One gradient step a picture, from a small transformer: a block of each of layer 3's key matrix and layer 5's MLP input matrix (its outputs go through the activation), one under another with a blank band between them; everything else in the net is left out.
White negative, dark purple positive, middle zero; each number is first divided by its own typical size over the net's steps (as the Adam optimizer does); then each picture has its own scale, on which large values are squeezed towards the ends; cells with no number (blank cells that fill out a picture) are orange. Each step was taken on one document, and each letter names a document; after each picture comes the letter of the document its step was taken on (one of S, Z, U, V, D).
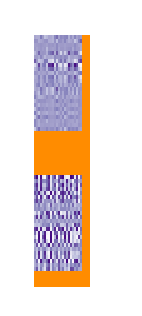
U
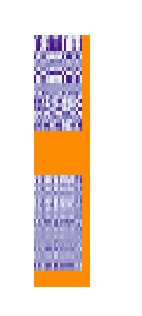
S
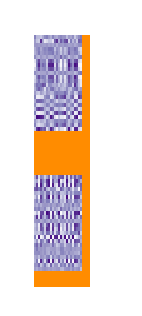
U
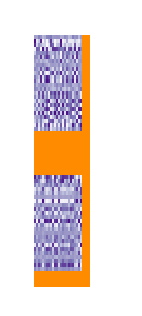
S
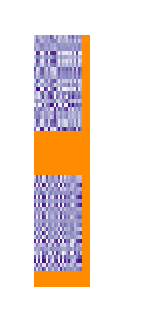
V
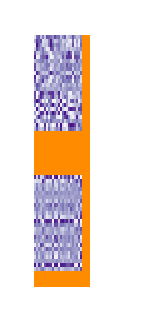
S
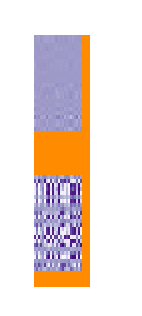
U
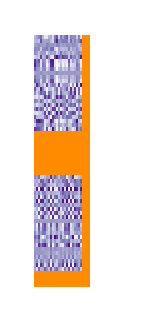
U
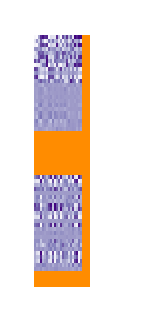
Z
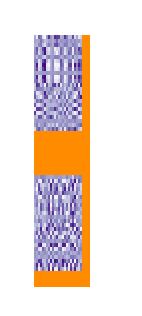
U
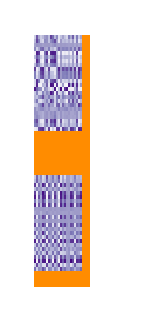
V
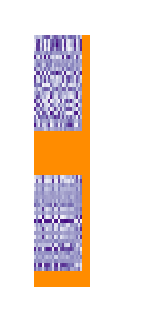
S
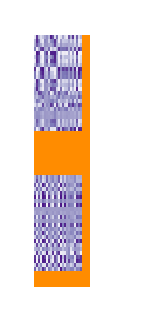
V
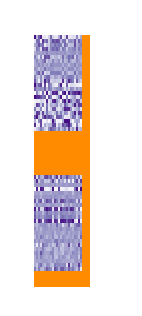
S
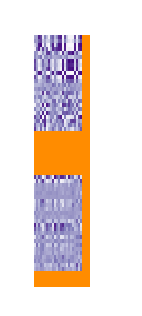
S
